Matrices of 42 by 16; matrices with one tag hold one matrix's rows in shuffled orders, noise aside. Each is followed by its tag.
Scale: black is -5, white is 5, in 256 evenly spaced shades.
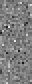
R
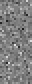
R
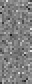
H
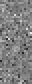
R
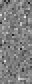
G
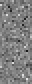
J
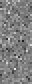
R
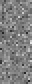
H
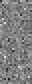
G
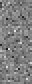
R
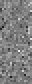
H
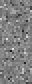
J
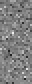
J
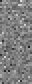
G
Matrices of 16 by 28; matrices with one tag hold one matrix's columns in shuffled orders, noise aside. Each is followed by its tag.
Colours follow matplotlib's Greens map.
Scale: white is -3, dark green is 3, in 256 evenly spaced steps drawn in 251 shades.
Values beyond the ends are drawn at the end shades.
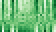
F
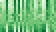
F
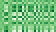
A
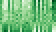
F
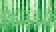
F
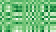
A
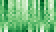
F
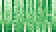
F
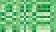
A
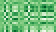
A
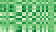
A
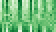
F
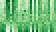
F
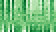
F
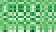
A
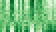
F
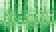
F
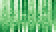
F
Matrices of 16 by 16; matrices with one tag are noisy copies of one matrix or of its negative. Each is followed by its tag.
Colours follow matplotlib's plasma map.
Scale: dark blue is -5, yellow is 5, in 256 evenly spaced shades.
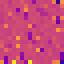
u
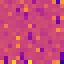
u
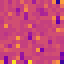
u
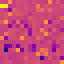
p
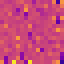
u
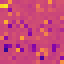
p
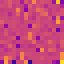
u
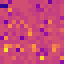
p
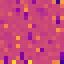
u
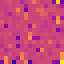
u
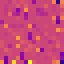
u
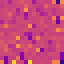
u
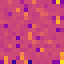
u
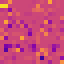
p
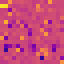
p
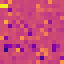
p
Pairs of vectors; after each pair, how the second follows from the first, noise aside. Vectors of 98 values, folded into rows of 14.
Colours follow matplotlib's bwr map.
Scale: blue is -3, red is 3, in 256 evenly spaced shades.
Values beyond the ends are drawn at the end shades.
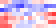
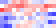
negated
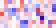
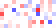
partly zeroed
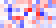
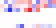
partly zeroed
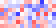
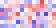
negated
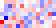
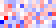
negated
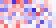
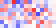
negated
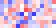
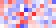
negated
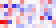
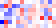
sign-scrambled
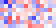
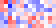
sign-scrambled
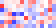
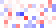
partly zeroed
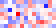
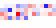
partly zeroed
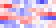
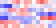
negated
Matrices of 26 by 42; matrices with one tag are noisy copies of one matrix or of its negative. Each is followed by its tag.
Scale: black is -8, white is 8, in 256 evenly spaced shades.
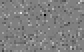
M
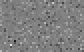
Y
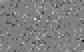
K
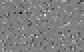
M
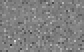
Y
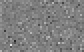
Y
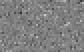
M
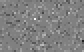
K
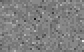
K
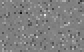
M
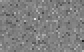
K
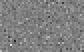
Y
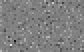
Y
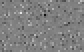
M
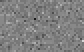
K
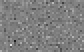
Y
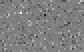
M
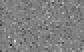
Y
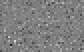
Y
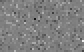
K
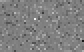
K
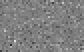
Y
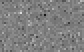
M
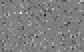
M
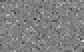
K
